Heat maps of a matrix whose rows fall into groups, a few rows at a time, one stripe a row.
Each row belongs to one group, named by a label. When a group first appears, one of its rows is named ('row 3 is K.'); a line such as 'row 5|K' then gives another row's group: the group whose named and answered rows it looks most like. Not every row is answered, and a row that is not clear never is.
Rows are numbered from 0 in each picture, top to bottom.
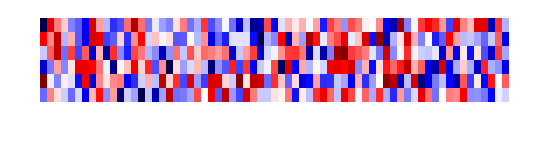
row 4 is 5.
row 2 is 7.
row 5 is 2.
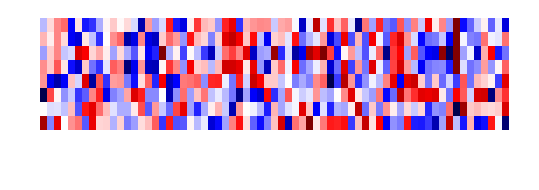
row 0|2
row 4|5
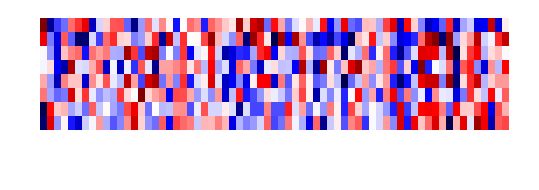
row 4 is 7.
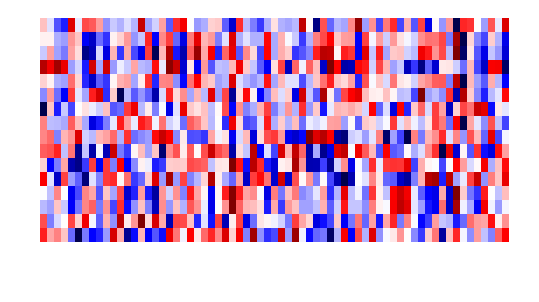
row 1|2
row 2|2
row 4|2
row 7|2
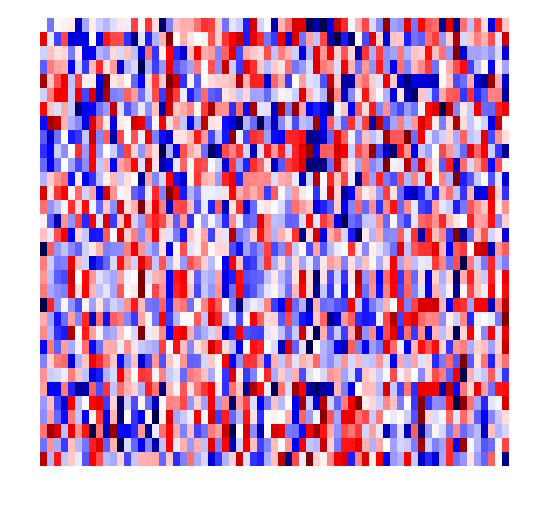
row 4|5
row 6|7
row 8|7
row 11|2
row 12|5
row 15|2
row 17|2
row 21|5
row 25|2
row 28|2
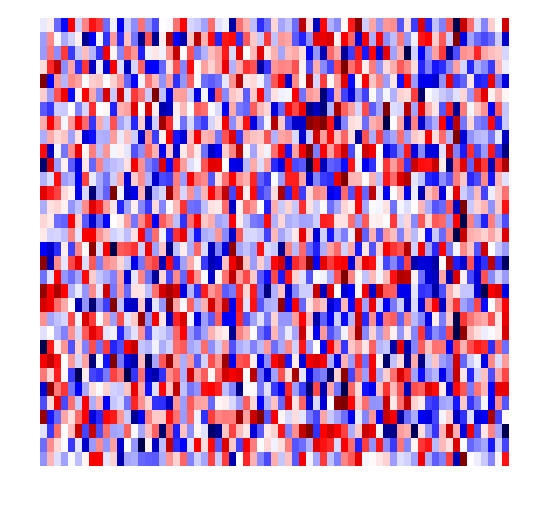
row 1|2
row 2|5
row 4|5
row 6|7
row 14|2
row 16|7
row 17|5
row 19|5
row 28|5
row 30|2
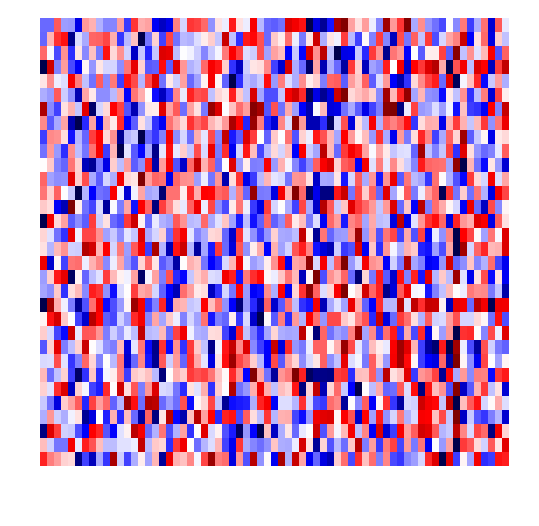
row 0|7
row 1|2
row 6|5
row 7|7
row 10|2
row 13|2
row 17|5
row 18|2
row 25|7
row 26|2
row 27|7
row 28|2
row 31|7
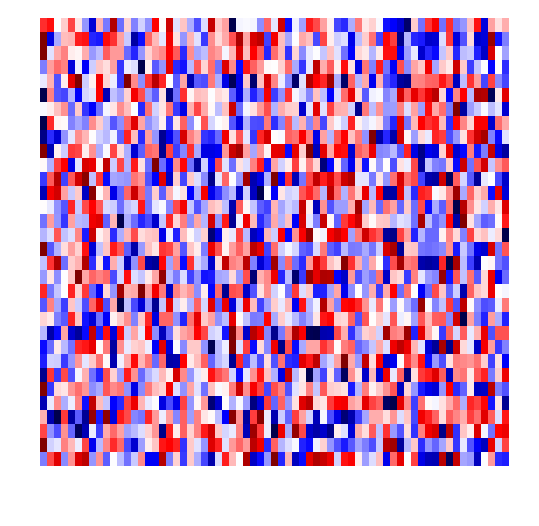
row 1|5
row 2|5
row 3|2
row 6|2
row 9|5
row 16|5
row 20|2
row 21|2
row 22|7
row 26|5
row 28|7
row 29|7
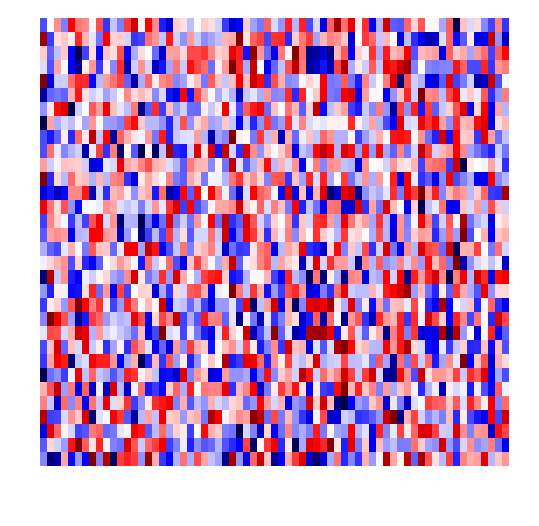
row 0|7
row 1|5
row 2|7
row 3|7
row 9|2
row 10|2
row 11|5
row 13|5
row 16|7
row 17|2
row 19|7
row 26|7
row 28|5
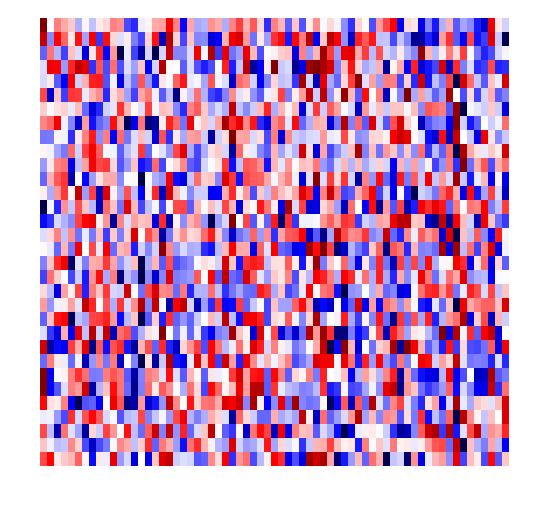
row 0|5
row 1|5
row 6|2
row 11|2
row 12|5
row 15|7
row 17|2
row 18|2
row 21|2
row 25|5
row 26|5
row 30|2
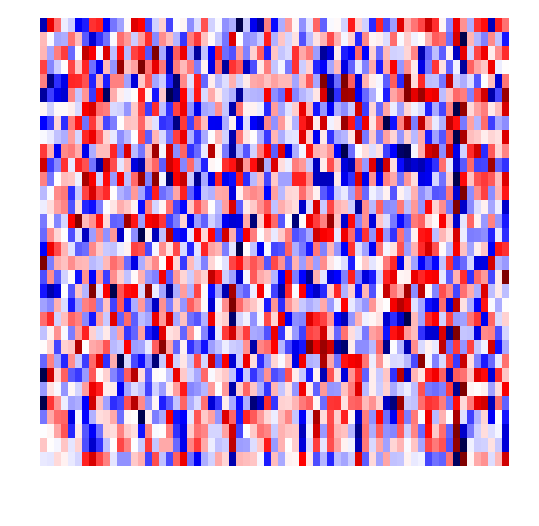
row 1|2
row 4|5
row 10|5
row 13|2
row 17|5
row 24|2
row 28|2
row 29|2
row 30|2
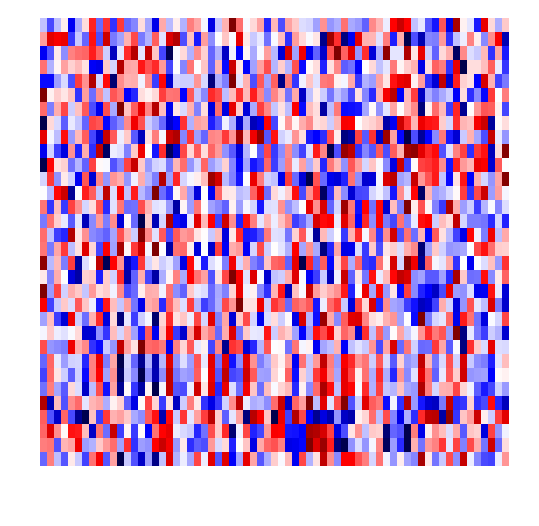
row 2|7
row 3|2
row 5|5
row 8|5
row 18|7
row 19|5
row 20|5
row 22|2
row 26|2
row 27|5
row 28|7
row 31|2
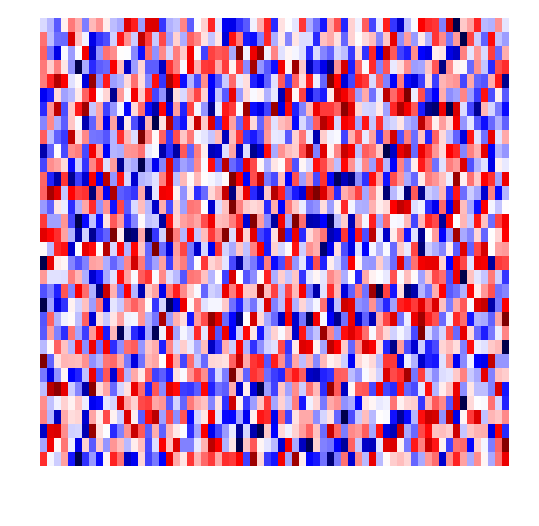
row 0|7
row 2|5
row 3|7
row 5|7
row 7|2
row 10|2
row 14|7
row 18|2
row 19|5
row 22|2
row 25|7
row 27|2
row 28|7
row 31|7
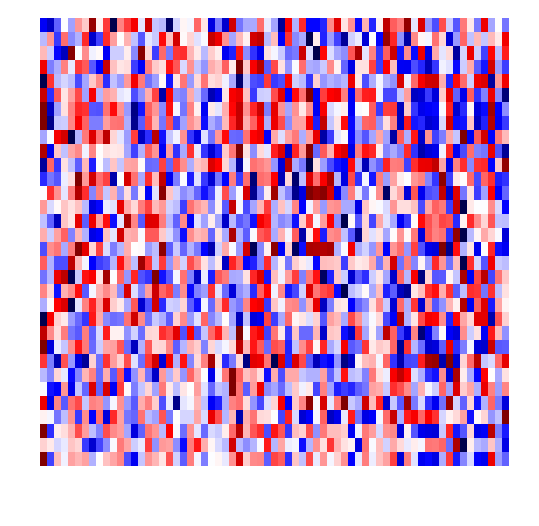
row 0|7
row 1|5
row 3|5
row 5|5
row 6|5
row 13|2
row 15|2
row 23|5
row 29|5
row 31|5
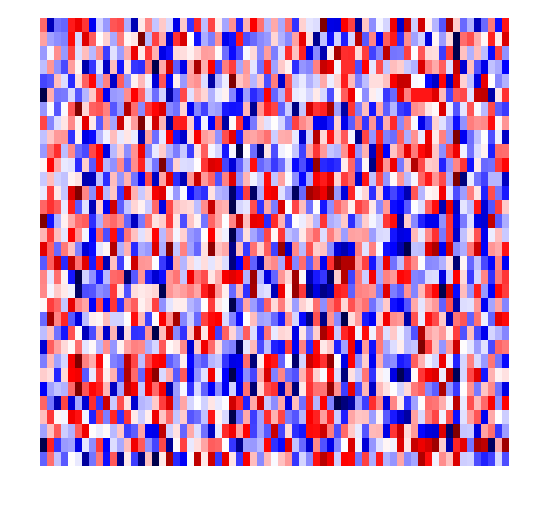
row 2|7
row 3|2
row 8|2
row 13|7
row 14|5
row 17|7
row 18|7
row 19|7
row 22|2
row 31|2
